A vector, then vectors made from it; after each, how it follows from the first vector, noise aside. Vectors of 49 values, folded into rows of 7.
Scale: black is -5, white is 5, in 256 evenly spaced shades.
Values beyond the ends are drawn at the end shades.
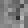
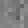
shrunk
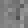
shrunk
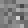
sign-scrambled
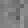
shrunk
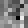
scaled up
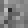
reversed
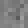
shrunk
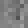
shrunk
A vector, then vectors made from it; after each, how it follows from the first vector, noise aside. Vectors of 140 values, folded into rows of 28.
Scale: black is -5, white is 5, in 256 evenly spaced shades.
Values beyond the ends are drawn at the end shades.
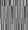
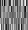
scaled up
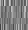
negated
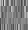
negated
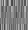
negated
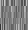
negated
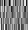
scaled up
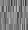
wrapped around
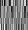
scaled up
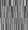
copied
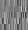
wrapped around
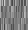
negated
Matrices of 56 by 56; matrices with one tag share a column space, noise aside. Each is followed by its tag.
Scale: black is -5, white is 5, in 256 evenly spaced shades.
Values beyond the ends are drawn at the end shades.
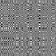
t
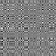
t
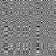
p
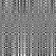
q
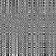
q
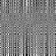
q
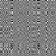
p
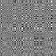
t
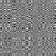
t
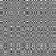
p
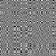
p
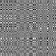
t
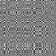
p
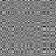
p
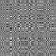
t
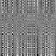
q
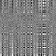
q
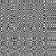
t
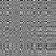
p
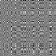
p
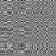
p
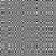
p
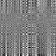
q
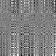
q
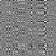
p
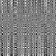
q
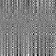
q
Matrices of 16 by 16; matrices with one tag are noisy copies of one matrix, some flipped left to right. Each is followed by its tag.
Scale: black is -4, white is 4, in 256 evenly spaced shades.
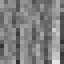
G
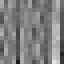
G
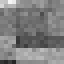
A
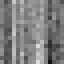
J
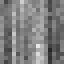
J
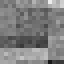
A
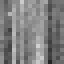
J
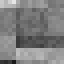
A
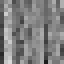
G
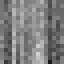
J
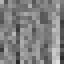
G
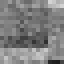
A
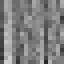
G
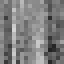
J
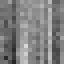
J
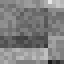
A
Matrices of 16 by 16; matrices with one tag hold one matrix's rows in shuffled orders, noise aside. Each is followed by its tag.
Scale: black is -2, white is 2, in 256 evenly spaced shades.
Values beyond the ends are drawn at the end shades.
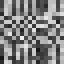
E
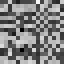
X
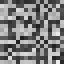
X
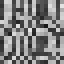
E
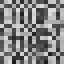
E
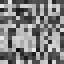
X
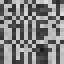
E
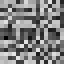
X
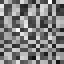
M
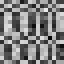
M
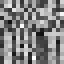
E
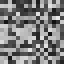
X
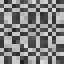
M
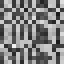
E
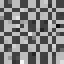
M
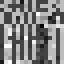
E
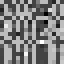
E
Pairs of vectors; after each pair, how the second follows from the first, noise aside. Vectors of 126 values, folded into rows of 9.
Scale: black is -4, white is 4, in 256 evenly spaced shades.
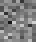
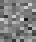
reversed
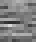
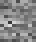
sign-scrambled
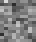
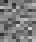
sign-scrambled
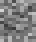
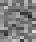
reversed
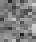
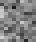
reversed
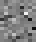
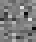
sign-scrambled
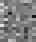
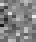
sign-scrambled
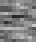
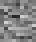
sign-scrambled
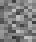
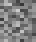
reversed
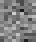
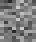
reversed
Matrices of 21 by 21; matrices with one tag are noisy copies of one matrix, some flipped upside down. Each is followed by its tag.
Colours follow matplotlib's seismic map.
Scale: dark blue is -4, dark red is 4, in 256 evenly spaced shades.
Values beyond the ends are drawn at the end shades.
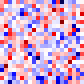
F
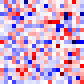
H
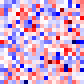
H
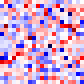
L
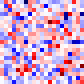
H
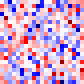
F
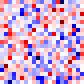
F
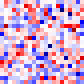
L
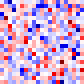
F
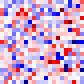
H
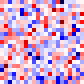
F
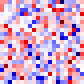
F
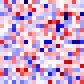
H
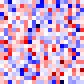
F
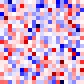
F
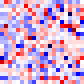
L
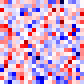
F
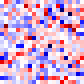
L
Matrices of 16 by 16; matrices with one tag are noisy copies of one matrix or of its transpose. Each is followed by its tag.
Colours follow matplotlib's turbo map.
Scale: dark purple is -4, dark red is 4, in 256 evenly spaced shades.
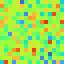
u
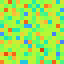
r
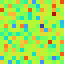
r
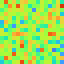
u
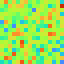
u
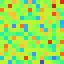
r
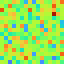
r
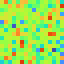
u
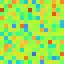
r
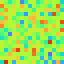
u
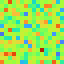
r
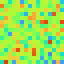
u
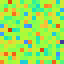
r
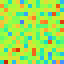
u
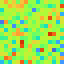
u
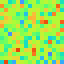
u
